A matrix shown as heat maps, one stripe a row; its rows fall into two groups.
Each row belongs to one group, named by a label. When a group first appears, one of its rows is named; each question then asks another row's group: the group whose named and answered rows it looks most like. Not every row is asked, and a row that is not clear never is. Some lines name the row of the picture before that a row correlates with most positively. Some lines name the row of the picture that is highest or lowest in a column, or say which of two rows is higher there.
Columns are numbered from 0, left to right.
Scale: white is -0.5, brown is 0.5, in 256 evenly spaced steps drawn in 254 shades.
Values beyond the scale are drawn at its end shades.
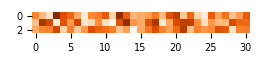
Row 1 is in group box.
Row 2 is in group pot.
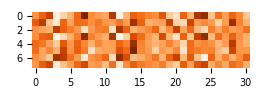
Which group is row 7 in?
box
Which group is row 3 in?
box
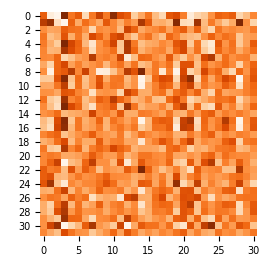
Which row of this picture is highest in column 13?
26
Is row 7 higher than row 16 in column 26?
No
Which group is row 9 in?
pot
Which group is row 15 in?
pot
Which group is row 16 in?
pot
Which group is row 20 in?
box
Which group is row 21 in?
box
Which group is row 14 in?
box
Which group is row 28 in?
pot
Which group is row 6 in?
box
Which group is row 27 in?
pot
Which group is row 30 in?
box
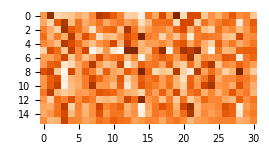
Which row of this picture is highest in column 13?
5
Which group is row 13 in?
pot
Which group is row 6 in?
pot
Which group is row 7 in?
box
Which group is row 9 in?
box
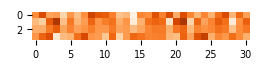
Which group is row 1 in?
pot
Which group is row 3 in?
box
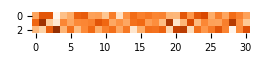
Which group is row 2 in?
pot
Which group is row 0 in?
box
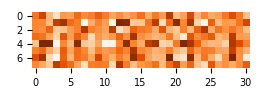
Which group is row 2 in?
box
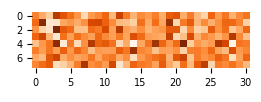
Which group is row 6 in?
pot
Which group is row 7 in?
box
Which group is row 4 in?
pot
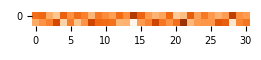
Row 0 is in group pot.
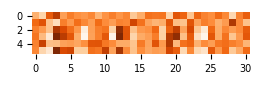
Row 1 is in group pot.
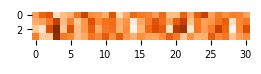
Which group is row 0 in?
box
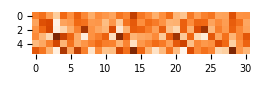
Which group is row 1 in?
box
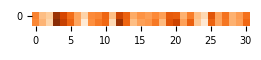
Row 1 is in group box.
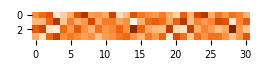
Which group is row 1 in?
pot
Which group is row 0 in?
box
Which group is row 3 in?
pot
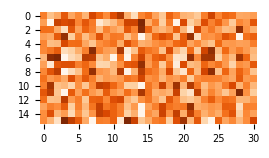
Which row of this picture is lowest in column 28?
3
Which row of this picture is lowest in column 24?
15
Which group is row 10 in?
pot
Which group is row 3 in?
pot
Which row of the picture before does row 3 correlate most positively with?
1
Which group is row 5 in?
box
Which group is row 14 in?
pot
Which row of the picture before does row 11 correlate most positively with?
2
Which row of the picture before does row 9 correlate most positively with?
2
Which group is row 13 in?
pot
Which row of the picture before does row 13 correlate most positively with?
1
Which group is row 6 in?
box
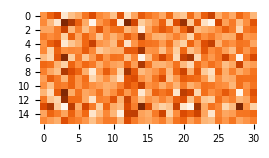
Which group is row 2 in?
pot
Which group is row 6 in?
pot
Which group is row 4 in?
box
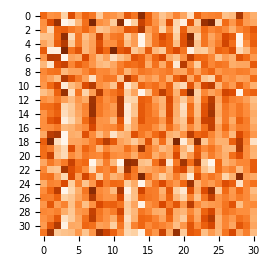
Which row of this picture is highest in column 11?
1
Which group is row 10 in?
box
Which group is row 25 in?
box
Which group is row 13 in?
box
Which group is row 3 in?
pot
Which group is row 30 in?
box
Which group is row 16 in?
box
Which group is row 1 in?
box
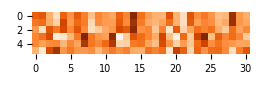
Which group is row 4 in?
box
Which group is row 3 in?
box
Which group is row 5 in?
pot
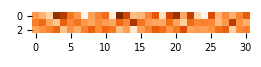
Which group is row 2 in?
pot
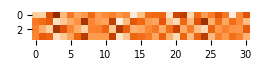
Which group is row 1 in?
box
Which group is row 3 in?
box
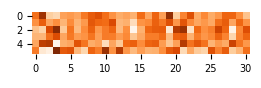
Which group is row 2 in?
pot
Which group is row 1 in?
pot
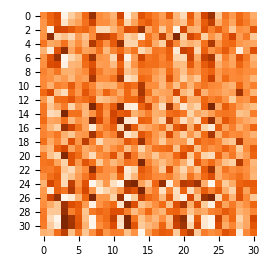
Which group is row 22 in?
box
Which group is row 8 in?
box
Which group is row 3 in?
pot
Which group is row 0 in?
box
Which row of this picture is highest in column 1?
3
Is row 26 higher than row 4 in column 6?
Yes
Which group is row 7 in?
box
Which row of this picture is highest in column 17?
24
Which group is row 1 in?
box
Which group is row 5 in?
pot
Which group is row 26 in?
box
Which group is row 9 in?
box
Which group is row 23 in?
box
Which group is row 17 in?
box
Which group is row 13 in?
box
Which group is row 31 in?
pot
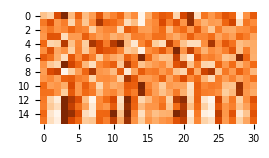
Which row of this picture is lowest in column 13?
4
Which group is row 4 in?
box
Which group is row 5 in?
pot
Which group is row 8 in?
box
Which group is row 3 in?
box
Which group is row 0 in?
pot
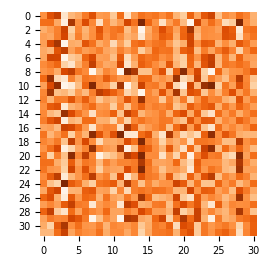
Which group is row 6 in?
box
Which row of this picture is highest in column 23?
10
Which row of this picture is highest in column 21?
2
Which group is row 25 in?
box
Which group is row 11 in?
pot
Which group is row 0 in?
box
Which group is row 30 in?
pot
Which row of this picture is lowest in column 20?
10
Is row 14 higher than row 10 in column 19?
Yes
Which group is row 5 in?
pot
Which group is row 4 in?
box
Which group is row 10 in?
box
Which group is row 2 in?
pot
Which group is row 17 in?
box
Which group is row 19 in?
box
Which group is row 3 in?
pot
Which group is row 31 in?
pot
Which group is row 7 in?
box
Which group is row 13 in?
box
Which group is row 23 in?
box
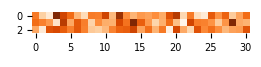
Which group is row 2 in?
pot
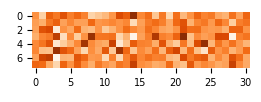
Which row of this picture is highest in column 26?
3
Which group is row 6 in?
box
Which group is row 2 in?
box
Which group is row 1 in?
pot
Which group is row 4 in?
box
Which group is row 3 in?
pot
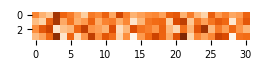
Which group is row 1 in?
pot
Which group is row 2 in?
box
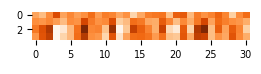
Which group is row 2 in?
box
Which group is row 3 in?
box
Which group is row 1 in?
box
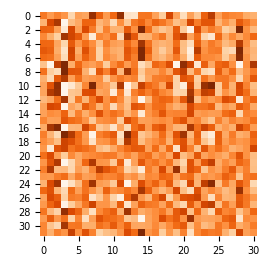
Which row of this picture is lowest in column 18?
26
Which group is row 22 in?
pot
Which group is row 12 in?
pot
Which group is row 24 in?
box
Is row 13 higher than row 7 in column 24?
Yes
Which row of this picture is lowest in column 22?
7
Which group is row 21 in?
box
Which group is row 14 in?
pot
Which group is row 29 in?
pot
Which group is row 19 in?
pot
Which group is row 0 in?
box
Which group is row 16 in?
box
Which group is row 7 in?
pot
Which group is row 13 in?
box
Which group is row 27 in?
box
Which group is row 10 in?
box
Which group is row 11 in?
box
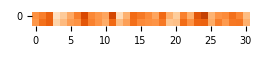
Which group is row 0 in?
box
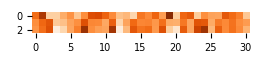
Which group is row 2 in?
box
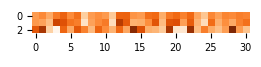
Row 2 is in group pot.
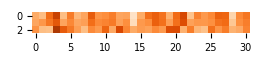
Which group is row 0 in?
pot
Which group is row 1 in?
pot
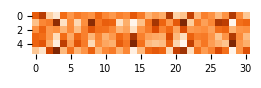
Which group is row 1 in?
pot
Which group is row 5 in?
pot
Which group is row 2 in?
pot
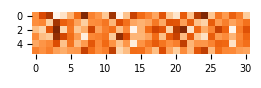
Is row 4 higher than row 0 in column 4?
Yes
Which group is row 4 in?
pot
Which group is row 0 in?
box
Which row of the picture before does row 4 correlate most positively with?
1
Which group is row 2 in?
pot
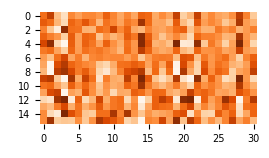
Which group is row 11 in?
box
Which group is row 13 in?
pot
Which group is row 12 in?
pot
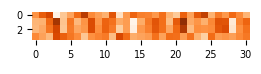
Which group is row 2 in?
pot
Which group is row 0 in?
box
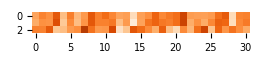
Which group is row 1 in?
pot
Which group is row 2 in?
box
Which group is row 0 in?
pot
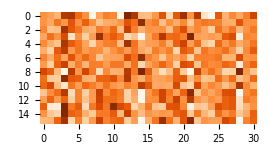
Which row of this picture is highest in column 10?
13
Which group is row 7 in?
pot
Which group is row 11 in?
pot
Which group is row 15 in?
pot
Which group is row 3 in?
pot
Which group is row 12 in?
pot
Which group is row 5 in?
pot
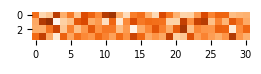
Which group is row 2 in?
pot
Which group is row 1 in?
box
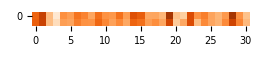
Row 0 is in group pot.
